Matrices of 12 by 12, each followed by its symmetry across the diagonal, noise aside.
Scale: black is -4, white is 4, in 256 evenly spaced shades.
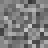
symmetric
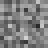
antisymmetric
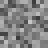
symmetric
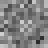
symmetric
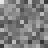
symmetric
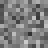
neither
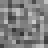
antisymmetric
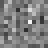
neither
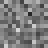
neither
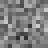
antisymmetric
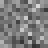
neither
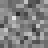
antisymmetric
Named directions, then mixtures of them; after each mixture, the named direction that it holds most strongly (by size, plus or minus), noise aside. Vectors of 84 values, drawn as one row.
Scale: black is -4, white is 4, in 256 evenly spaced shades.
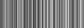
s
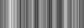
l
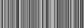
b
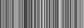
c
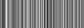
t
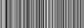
t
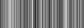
l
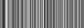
t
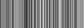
c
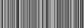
b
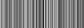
c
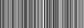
c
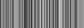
c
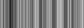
l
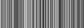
c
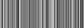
b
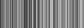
s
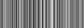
s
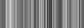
l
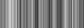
l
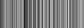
s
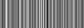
t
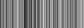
c
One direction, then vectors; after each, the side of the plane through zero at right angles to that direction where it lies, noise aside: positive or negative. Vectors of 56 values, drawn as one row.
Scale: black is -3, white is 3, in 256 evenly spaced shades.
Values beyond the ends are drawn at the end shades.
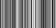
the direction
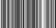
negative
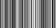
positive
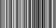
negative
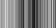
negative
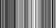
positive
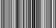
negative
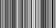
positive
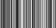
negative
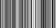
positive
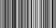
positive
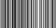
positive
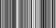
positive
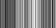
positive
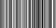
negative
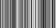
positive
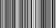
positive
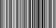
negative
